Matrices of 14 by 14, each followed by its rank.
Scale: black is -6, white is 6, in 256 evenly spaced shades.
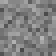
full rank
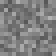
full rank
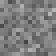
full rank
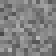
full rank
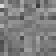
three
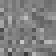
three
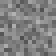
full rank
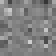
three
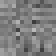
three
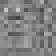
three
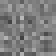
three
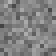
full rank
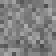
full rank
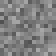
full rank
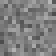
full rank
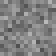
full rank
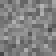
full rank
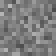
full rank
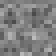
three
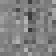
three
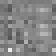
three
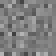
three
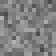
full rank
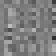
three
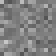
three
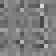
three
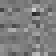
three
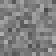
full rank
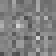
three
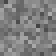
full rank
